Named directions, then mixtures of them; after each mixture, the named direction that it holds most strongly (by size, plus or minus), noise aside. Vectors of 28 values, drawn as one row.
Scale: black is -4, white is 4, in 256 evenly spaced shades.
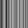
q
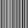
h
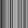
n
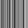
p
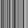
p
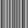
h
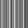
p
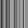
q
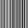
h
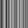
q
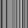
h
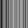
q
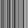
p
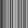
n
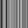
q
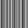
h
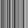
p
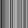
n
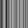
q
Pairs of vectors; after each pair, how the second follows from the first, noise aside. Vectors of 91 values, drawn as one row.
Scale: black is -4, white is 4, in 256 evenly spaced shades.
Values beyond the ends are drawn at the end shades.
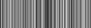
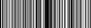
scaled up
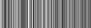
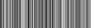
negated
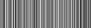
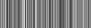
shuffled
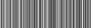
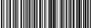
scaled up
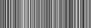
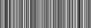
sign-scrambled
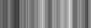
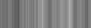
shrunk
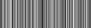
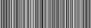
sign-scrambled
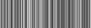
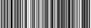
scaled up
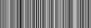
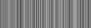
shrunk
